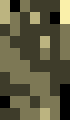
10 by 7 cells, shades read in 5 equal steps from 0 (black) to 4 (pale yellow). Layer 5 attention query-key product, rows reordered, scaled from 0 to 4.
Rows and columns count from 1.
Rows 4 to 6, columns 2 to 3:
1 1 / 2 1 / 2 2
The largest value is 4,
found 2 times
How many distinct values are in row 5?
2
